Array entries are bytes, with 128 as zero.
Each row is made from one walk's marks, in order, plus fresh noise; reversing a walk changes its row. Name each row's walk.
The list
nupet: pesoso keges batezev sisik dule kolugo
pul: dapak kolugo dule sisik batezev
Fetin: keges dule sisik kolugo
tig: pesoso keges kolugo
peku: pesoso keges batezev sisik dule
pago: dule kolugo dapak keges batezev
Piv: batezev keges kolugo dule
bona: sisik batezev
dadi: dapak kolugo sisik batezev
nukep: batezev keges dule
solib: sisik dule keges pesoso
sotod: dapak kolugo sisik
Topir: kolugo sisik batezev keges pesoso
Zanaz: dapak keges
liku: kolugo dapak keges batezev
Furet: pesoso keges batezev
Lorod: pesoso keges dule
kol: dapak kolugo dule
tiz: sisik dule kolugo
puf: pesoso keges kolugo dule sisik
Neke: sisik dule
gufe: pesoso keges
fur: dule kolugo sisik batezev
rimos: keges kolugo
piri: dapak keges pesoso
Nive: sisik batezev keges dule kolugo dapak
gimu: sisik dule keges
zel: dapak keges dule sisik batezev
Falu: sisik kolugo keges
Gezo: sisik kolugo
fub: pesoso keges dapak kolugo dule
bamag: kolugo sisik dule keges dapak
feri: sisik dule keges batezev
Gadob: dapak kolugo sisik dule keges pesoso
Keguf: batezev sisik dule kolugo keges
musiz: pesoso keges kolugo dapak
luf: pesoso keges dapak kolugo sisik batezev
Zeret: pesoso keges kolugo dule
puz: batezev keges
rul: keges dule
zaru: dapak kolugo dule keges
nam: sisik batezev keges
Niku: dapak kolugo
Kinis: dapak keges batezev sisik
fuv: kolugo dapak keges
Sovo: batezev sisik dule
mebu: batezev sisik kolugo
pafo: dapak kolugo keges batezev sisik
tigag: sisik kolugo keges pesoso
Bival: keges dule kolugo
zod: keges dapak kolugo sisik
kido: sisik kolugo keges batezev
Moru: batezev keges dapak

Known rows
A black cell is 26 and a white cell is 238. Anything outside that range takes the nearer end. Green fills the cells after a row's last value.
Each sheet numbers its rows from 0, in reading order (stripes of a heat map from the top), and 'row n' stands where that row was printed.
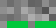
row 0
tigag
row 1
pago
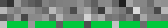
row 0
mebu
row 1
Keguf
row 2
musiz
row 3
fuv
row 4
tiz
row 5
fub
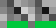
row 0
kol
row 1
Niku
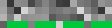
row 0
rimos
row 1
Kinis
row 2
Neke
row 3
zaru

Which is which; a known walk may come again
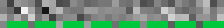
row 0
Bival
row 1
Niku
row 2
dadi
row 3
Topir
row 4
tig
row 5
gimu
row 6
Moru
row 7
gufe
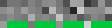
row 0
peku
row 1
fub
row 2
kol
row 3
Sovo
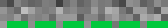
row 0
Keguf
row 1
luf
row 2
Kinis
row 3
solib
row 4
zod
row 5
pago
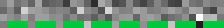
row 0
Lorod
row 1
Furet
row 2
Fetin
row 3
tiz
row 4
feri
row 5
zel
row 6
fur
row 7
Zanaz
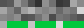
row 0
pul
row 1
mebu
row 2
Neke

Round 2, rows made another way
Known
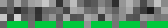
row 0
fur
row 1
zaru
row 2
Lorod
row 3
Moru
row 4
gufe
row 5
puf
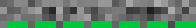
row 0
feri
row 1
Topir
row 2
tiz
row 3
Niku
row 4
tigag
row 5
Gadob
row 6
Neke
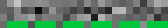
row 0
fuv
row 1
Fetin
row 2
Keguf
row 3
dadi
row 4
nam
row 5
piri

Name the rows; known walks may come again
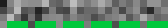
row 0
Furet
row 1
kol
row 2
liku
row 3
Zanaz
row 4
nupet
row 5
rimos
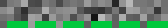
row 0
Topir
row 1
Moru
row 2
puz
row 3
pul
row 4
Lorod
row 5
Gezo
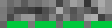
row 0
Keguf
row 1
pafo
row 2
solib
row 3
tig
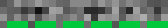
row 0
kido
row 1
Fetin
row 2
feri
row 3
sotod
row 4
tiz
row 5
mebu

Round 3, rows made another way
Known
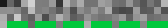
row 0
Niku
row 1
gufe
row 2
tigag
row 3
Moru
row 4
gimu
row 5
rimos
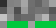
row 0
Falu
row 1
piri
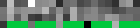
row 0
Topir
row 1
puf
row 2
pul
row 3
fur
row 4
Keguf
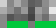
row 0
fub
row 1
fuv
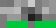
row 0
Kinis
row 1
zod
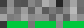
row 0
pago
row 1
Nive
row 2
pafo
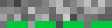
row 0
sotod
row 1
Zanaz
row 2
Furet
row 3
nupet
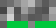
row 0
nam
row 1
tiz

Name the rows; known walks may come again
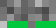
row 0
nukep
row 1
solib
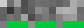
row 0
Fetin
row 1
mebu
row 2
Kinis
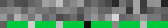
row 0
dadi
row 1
puz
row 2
Piv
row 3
fur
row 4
Gezo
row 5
Keguf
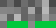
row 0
sotod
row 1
zel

